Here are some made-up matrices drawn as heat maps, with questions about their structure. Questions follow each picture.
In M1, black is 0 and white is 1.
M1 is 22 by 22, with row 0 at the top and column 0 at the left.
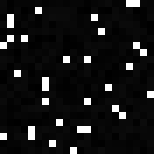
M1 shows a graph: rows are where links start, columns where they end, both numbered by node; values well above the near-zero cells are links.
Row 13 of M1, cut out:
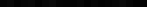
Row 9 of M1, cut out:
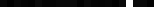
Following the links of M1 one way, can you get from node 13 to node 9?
no
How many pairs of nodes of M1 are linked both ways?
3
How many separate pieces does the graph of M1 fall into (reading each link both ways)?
3
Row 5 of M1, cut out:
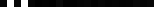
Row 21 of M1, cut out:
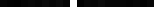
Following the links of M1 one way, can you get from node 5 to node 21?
no
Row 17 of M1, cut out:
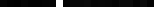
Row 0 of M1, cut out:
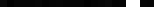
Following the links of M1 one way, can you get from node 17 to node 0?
yes
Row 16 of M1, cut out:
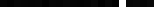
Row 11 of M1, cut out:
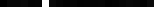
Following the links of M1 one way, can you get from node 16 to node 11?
yes
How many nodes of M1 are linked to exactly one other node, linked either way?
2
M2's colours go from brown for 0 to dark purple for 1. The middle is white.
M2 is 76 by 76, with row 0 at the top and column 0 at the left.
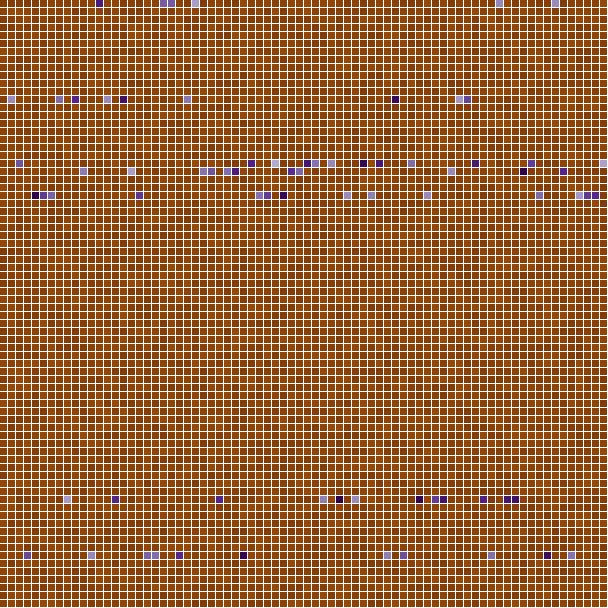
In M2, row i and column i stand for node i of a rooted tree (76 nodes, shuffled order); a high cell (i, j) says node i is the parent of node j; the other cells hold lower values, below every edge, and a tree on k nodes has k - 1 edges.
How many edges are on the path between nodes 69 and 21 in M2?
2
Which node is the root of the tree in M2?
0
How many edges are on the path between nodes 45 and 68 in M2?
4
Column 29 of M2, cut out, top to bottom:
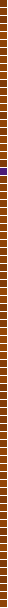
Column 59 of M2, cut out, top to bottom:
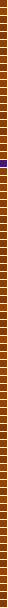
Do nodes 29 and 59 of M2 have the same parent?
no
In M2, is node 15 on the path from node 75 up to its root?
no
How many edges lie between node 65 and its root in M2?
2
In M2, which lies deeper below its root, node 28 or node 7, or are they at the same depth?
the same depth
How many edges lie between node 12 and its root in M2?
1
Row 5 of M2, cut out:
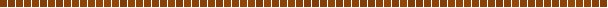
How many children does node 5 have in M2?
0
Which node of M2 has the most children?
24
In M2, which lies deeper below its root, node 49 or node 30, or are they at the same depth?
the same depth
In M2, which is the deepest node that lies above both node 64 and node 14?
62
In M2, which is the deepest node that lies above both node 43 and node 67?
24
